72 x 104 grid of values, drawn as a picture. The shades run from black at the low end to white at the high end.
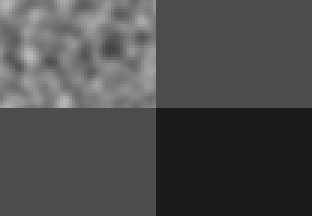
It is made of 2 by 2 panels. Panel 1,1: middling, blotchy. Panel 1,2: low, flat. Panel 2,1: low, flat. Panel 2,2: very low, flat.
